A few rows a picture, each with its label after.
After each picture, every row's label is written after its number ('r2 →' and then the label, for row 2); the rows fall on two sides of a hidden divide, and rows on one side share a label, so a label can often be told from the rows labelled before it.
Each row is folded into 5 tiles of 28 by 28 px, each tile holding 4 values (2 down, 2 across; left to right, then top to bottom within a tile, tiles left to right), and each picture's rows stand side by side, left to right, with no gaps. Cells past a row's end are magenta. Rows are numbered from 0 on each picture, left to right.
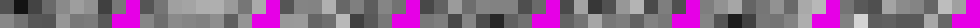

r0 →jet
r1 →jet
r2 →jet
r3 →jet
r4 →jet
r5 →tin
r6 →jet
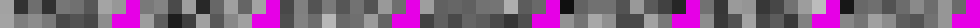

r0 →jet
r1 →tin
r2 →jet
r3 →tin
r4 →jet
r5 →tin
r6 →jet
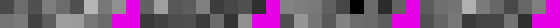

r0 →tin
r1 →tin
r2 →tin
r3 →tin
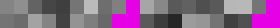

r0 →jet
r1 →tin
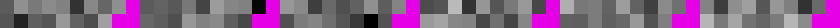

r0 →tin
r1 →jet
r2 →tin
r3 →jet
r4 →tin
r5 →jet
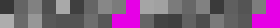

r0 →jet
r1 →tin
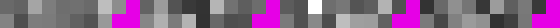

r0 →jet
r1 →jet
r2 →jet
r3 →jet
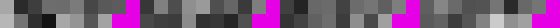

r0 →tin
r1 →tin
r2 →tin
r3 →tin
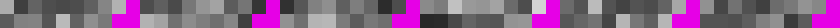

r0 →tin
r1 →jet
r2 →jet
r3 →tin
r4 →tin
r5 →tin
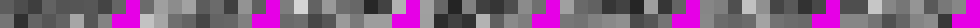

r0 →tin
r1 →jet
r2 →tin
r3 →tin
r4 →tin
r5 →tin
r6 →jet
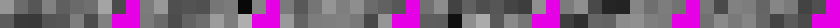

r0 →tin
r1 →tin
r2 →jet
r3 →tin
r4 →tin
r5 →jet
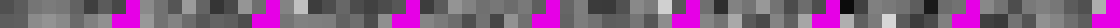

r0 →jet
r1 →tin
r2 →tin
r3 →jet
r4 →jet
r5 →jet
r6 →jet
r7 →tin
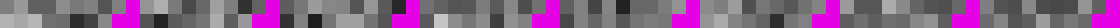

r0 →jet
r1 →tin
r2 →tin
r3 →jet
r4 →tin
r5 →jet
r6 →tin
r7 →tin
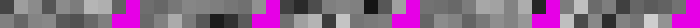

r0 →jet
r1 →jet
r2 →jet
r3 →jet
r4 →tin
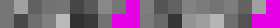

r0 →tin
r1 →tin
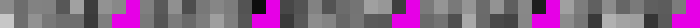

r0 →jet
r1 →jet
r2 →jet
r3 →jet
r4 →tin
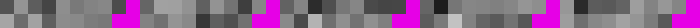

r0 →jet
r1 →jet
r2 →jet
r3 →jet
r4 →jet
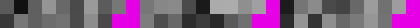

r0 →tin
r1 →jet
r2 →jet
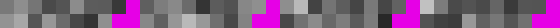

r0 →jet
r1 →jet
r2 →tin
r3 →tin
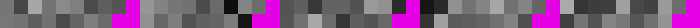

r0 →jet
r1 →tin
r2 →jet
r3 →jet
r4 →tin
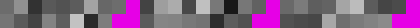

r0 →tin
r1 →jet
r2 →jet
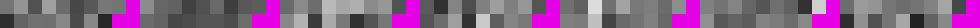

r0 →tin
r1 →tin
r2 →jet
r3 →jet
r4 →jet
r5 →tin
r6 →jet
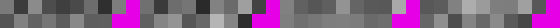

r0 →tin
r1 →jet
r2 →tin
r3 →jet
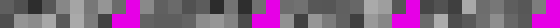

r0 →jet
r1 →tin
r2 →jet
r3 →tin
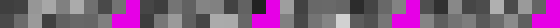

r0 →jet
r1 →jet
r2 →tin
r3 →jet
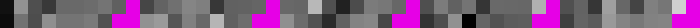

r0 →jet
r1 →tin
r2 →tin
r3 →tin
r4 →tin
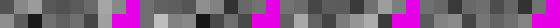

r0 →tin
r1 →jet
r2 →tin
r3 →tin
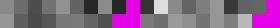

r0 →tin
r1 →jet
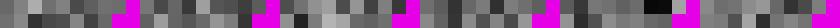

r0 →tin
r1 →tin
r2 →jet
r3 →tin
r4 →tin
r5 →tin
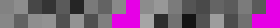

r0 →tin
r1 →tin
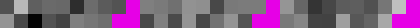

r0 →tin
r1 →tin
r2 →tin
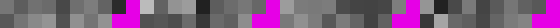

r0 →jet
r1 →tin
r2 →tin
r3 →tin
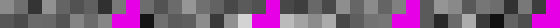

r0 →tin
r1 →tin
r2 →jet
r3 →jet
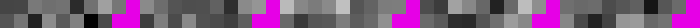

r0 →tin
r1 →tin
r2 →tin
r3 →tin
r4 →tin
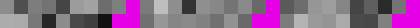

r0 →jet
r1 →jet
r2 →jet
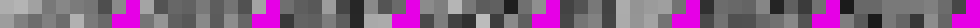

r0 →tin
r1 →tin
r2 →tin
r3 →tin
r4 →jet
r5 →tin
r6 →jet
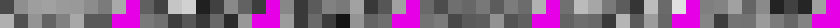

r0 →jet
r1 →tin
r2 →tin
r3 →tin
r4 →tin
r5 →tin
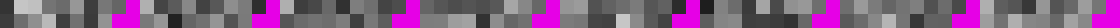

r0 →jet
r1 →tin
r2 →tin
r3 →jet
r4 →tin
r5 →jet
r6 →jet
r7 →jet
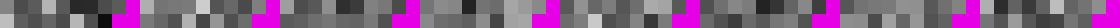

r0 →tin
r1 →tin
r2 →tin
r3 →jet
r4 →jet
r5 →tin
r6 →jet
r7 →jet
